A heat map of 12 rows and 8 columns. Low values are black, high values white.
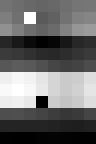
Lone odd cells: 2, 1 higher and 1 lower than their neighbours. Stripes: horizontal, repeating 2 times. Ninth with the highest average: middle left. Average level on the scale: 40%.
